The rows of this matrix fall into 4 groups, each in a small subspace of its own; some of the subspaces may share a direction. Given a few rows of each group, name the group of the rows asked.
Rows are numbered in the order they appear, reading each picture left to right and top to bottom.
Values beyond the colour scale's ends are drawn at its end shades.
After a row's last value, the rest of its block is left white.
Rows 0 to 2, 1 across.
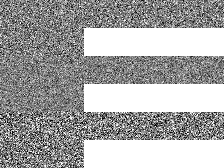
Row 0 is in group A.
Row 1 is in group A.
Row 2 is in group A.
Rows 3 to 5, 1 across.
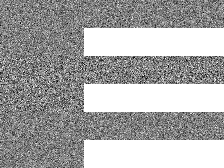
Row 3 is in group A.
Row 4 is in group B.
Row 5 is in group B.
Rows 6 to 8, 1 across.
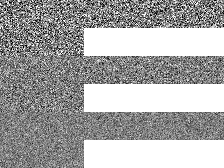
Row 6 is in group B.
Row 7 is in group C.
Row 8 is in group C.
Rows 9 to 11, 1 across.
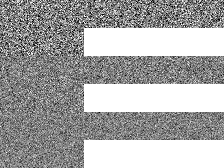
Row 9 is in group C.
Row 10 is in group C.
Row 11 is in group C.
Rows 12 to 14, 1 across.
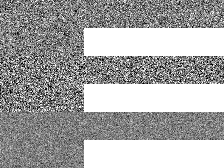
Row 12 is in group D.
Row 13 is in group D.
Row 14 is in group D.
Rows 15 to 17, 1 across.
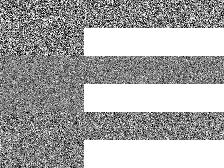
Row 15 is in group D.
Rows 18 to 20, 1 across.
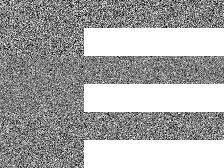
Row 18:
A
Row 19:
D
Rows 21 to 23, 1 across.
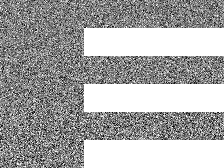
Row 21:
A
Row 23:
A
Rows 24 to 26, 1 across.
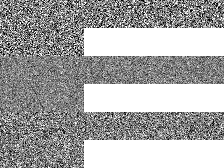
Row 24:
A
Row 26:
D
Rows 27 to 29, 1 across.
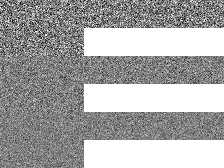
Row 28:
C
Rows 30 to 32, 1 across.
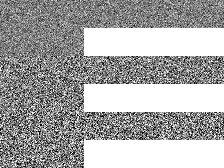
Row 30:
C
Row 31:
C
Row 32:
A
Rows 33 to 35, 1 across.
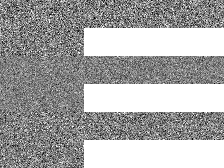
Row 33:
D
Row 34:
D
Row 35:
D
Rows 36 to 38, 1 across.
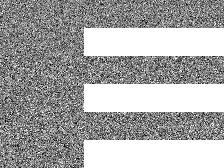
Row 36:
B
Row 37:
B
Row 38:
D
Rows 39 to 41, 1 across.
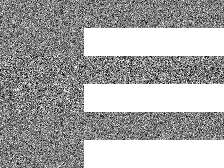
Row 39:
A
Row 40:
D
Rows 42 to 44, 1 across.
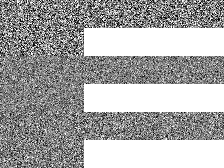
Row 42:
C
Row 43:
A
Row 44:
A
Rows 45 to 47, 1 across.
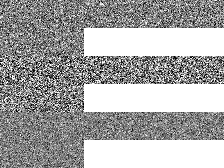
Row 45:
B
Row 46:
B
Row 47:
A
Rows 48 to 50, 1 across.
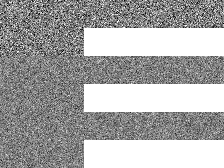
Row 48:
B
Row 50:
C
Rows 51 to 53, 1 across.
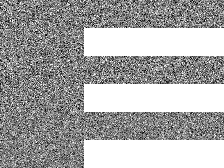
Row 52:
D
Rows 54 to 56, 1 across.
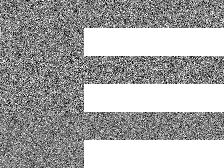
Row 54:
D
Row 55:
A
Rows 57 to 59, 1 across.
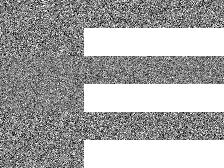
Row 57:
D
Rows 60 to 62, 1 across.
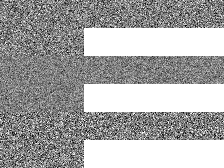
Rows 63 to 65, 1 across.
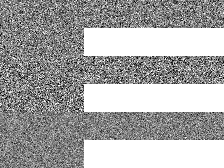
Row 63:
A
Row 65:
B
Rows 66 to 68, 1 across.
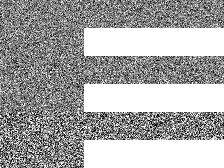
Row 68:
B
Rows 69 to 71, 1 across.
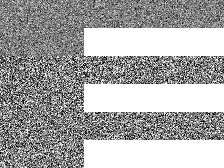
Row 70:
A
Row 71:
C
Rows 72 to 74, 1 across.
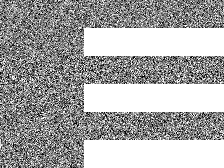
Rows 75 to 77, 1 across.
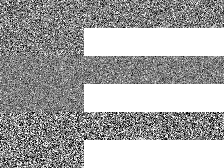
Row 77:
A
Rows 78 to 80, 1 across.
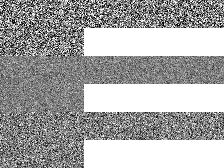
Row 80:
A
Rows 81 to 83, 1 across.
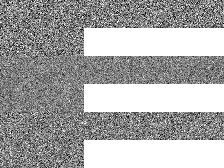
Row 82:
D
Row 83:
D
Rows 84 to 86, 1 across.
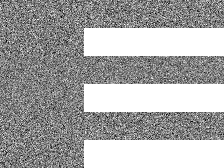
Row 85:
C
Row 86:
C
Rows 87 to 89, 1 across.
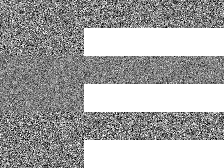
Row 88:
A
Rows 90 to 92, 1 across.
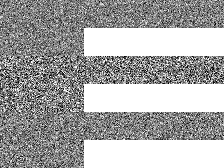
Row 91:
D
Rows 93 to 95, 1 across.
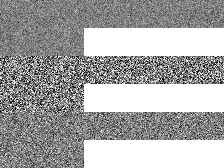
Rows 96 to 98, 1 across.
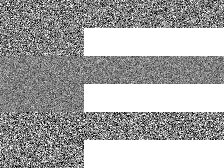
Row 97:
C
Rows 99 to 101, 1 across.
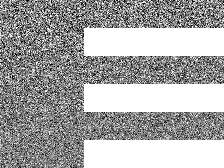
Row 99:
D
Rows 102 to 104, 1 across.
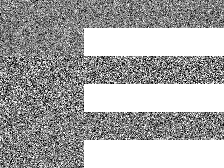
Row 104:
A
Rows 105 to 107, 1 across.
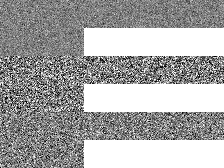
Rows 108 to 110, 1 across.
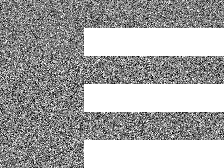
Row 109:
C
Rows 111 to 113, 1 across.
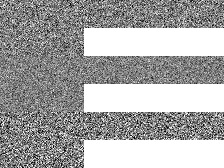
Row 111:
A
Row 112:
C
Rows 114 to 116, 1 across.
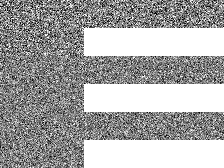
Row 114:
A
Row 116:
D
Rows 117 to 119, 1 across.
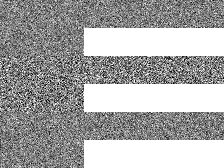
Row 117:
B
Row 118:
C
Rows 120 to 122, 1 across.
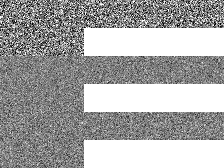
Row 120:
B
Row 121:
A
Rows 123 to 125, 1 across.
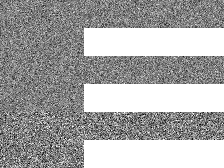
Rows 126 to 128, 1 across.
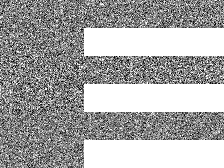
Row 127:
D
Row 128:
C
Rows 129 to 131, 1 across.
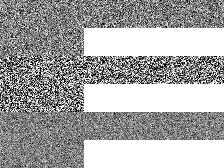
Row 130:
D
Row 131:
D
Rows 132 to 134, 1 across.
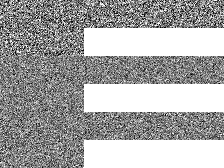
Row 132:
B
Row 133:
D
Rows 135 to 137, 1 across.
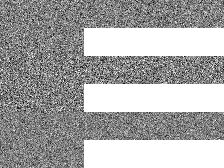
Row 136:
A
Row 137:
D
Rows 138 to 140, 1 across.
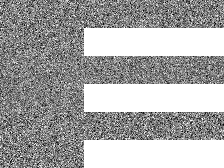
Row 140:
A
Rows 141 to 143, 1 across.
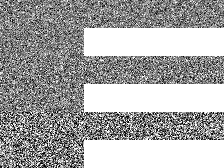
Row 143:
D
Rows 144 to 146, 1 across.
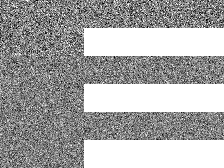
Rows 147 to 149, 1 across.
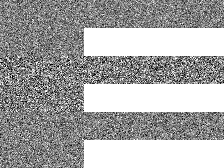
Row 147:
C
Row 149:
A
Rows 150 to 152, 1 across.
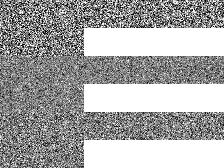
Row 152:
A
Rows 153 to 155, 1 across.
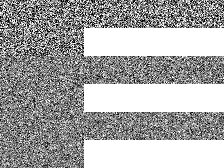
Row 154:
C
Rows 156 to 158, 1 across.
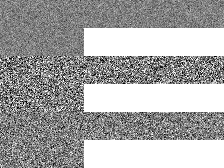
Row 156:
C
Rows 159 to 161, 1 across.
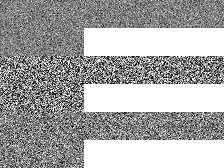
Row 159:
D
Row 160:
C
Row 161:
D
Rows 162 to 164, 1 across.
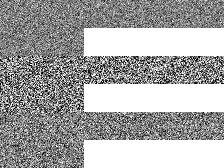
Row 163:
D
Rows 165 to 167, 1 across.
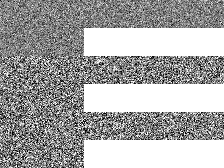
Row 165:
C
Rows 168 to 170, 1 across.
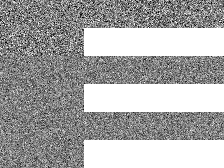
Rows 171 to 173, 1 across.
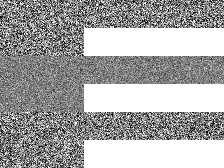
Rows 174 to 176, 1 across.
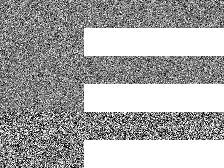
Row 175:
C
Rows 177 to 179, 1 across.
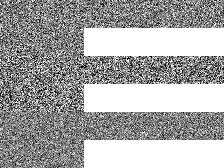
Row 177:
A
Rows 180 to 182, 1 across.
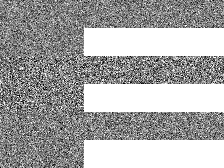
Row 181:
A
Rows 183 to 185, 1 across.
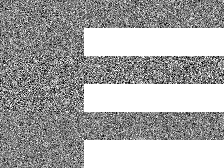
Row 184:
A
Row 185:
A
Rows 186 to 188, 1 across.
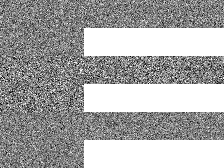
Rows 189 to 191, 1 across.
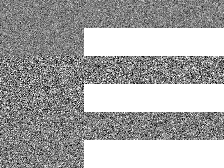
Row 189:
A
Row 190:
A
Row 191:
A
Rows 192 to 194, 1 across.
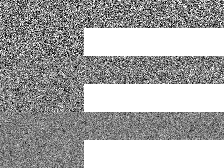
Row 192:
C
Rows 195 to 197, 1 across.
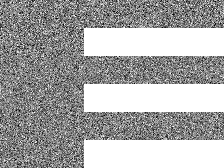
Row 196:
D
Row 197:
A
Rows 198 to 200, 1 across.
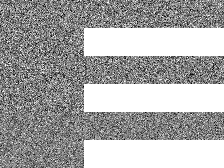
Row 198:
C
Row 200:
B
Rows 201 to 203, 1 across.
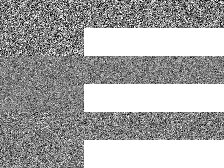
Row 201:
C
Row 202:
B
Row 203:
D
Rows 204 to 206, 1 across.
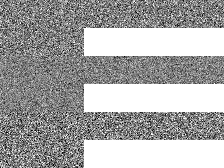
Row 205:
D
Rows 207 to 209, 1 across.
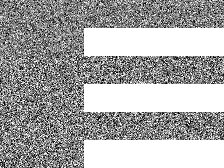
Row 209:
C
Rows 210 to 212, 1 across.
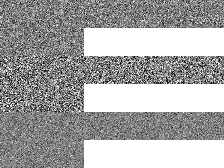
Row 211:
A
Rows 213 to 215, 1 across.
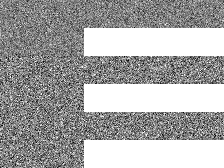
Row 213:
D
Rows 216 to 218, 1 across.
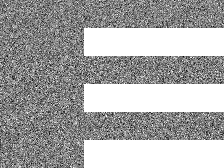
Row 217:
B
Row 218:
D
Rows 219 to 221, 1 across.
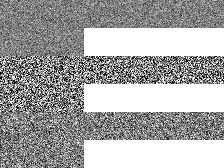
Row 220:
A
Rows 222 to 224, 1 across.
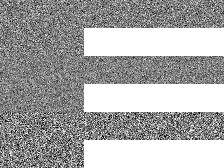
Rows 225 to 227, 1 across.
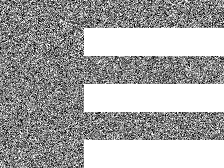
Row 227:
C
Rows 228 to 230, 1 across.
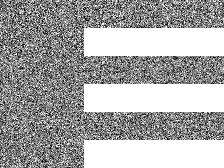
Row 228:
A
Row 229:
A
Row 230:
D
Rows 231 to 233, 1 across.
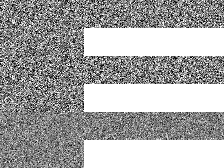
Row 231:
B
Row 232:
B
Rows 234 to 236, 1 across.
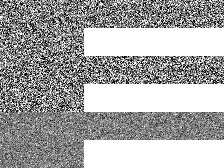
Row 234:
B
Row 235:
D
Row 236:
B
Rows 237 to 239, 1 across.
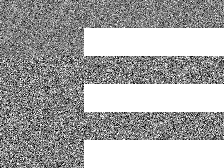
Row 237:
B
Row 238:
A
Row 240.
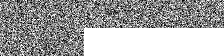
